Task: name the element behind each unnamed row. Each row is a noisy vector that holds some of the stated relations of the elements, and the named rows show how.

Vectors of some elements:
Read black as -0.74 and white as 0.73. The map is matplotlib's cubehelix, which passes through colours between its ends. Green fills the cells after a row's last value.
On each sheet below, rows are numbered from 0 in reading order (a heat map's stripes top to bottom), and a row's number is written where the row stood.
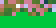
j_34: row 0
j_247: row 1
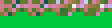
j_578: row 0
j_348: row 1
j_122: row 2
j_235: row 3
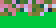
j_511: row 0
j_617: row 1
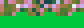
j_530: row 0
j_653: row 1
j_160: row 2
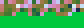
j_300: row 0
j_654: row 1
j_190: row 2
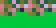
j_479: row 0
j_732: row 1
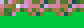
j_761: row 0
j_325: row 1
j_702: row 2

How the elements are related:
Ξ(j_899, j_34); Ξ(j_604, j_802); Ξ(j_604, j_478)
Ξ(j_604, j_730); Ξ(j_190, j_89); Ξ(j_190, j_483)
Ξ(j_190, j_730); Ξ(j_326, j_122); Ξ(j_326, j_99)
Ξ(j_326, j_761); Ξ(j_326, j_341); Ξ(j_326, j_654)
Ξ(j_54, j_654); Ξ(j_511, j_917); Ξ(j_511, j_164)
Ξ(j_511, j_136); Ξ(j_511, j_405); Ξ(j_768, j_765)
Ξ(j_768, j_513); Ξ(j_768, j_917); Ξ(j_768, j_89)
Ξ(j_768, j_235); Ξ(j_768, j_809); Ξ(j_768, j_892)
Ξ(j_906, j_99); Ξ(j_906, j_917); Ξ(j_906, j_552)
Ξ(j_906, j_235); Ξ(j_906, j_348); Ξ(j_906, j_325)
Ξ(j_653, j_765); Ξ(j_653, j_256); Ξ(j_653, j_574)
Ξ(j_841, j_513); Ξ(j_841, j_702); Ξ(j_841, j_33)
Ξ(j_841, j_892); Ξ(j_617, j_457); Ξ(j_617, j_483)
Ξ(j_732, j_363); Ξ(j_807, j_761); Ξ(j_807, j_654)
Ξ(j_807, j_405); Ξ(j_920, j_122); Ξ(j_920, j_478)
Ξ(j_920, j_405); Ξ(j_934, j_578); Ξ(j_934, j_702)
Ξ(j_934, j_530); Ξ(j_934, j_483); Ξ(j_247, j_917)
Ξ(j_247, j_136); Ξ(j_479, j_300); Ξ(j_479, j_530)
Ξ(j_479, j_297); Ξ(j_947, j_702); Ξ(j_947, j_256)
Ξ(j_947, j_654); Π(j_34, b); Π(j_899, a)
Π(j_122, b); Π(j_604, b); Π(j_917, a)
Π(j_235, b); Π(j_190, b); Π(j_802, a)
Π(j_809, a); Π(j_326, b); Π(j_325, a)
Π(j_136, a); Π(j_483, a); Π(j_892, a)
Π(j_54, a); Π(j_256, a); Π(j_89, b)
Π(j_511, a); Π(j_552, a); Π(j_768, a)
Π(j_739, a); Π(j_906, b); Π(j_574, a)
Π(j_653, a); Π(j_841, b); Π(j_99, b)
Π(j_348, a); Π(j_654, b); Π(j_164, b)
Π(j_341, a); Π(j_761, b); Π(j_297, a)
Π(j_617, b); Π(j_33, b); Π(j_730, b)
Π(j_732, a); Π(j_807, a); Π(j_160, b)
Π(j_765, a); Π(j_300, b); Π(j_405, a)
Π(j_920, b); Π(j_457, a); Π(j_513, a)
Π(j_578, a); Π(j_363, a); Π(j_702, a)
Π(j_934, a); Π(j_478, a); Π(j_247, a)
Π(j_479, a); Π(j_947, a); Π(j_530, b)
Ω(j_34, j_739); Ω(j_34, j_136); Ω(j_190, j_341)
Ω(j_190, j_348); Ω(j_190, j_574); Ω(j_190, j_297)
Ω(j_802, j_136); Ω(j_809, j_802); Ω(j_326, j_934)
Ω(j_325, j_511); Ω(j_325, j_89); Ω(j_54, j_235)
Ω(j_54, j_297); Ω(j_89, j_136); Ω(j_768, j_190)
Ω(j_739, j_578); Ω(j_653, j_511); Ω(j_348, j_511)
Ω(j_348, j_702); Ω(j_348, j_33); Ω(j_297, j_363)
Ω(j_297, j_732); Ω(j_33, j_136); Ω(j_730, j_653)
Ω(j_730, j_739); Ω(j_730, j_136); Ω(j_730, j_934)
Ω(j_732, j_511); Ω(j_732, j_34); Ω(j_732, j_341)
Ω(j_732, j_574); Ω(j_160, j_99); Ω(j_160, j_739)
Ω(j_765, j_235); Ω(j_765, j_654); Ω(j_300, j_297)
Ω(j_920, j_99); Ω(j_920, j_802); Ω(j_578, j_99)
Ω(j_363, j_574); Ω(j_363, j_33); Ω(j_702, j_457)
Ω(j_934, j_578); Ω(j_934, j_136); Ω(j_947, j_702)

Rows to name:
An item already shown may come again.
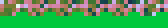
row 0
j_33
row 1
j_457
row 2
j_256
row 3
j_947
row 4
j_768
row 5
j_326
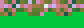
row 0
j_478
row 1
j_164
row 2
j_297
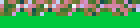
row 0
j_841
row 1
j_920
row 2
j_730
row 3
j_256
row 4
j_511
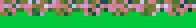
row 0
j_405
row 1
j_654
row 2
j_363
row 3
j_54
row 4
j_917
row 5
j_906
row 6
j_934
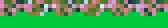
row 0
j_947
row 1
j_190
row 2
j_479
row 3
j_89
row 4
j_768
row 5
j_807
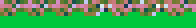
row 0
j_574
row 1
j_478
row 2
j_256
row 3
j_190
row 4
j_483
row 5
j_604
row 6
j_136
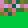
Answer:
j_478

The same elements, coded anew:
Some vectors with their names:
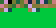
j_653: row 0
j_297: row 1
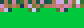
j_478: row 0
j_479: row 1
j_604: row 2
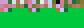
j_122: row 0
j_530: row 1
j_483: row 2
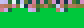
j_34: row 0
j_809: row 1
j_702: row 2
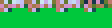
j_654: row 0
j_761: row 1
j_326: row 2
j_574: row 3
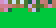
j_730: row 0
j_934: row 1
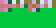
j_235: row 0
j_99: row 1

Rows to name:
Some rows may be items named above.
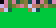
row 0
j_483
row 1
j_947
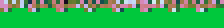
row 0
j_617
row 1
j_802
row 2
j_768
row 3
j_479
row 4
j_654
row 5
j_235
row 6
j_511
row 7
j_807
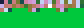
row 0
j_54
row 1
j_906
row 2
j_617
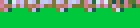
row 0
j_33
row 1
j_920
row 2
j_920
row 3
j_164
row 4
j_405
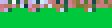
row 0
j_34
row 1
j_841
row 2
j_136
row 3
j_247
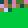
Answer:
j_405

